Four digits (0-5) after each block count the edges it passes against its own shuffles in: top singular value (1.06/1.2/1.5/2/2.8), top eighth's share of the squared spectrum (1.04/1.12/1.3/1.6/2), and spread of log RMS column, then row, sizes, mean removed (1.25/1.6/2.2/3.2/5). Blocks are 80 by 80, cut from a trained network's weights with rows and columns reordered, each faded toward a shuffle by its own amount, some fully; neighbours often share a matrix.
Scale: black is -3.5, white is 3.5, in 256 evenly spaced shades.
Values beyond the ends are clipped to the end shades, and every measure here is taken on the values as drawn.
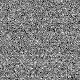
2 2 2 0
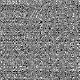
3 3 3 1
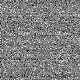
2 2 1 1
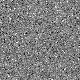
0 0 0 0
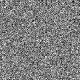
3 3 1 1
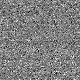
1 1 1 0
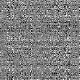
3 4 4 2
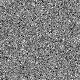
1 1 0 0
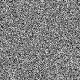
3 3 1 0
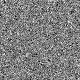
0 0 0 0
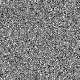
2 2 0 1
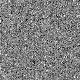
1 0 0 0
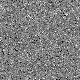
0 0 0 0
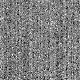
3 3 0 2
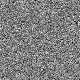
1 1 0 0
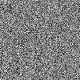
2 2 1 0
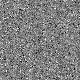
0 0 0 0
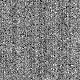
3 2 0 1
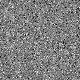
0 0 0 0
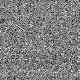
1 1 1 0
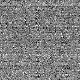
3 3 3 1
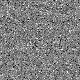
1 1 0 0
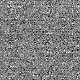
3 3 3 0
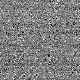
2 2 2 0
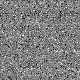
1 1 0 0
